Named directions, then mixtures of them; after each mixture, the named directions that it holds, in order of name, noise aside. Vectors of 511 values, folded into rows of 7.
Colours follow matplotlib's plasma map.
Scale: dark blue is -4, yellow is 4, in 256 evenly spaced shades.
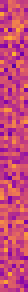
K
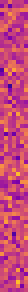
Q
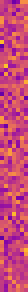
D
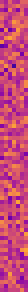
D, K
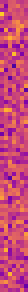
K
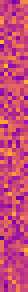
D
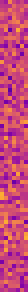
K, Q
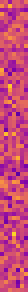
Q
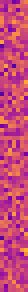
D, K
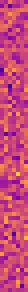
Q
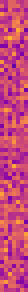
K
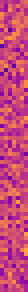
D, K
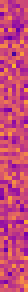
K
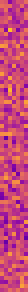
K, Q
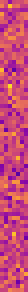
Q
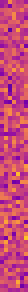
K, Q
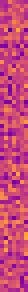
K, Q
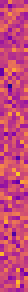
Q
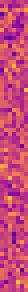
K, Q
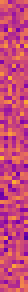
K, Q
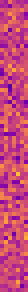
K, Q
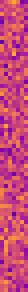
D, K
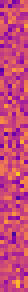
D, Q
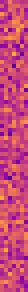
K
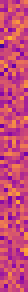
D, K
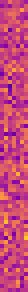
K, Q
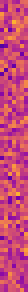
D, K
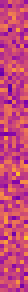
K, Q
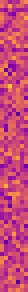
D, Q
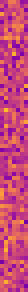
D, K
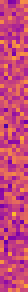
D, K
